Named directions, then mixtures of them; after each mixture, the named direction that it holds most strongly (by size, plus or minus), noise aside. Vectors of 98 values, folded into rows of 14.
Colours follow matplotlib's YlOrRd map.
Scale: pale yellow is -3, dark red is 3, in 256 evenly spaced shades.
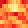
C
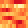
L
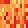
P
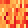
P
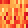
P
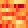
L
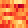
L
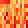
P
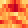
C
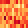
P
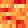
L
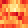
C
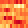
L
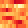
L
